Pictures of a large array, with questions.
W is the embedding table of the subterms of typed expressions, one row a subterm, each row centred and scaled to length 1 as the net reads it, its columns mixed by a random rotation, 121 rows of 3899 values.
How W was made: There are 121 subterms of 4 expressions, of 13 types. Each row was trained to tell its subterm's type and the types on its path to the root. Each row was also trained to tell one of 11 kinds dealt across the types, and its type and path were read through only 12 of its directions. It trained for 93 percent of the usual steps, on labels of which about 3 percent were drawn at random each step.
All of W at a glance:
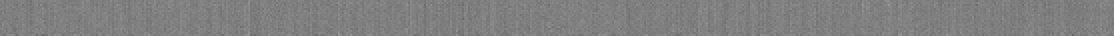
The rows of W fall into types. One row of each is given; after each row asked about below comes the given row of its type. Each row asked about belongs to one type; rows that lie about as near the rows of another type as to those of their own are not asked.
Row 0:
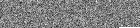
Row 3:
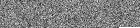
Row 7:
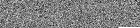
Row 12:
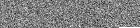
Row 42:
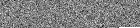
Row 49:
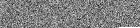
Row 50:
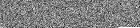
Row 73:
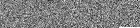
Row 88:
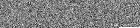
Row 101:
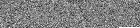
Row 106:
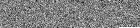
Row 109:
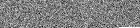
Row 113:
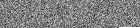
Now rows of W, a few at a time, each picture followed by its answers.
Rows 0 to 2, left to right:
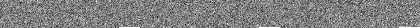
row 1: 73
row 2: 7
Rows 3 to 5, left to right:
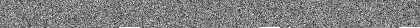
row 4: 7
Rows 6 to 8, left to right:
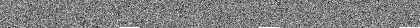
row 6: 88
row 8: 50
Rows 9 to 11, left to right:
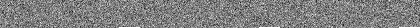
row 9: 109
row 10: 42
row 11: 42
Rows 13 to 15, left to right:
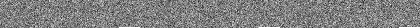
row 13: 49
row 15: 106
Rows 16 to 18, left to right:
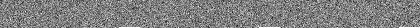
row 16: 101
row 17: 73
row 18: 73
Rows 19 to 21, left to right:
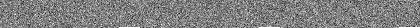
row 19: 106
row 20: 7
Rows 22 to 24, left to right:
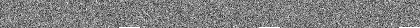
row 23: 109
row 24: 88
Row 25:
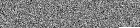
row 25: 109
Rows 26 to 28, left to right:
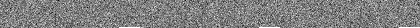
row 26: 42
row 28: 113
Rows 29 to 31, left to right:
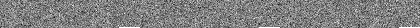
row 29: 42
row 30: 49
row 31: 42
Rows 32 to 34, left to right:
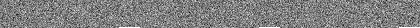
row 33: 50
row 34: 73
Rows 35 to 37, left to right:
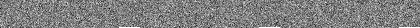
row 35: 101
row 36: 50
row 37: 106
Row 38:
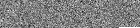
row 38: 109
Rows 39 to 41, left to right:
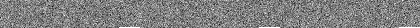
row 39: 3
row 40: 3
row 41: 7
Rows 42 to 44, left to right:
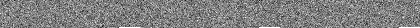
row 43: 0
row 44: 113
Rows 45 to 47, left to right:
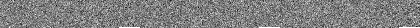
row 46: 49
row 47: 0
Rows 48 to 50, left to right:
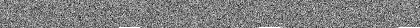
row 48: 88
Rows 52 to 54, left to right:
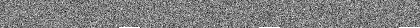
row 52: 42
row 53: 109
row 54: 113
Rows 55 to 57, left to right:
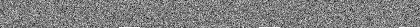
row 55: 109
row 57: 106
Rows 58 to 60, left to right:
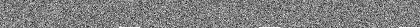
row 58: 73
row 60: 50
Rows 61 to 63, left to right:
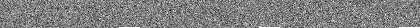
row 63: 101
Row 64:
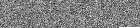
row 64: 106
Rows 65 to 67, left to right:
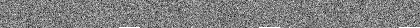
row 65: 106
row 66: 88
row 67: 106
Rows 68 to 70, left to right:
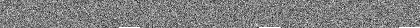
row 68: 50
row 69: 88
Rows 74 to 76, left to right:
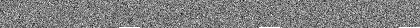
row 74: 109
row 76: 113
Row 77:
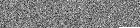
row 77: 3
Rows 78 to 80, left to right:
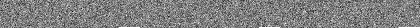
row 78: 113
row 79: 50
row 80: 7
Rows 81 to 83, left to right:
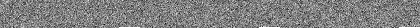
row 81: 49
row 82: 50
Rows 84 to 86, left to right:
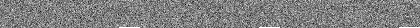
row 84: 88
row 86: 49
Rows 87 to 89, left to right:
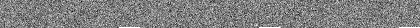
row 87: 113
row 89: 7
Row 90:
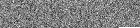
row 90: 113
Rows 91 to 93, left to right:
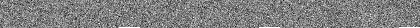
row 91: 7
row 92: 49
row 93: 0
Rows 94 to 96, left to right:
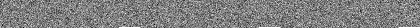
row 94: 0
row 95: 50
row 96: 7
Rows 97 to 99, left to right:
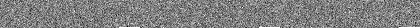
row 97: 88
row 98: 88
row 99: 113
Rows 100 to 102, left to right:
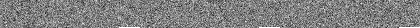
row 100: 106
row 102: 88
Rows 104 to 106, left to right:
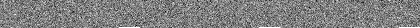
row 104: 106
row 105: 12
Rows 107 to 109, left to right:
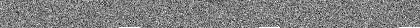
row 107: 113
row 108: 101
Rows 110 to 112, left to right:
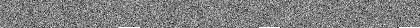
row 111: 49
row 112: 42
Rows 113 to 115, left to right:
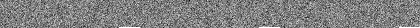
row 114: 0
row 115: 73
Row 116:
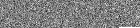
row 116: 7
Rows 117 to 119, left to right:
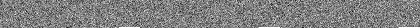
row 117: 101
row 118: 101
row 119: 109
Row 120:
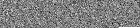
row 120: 50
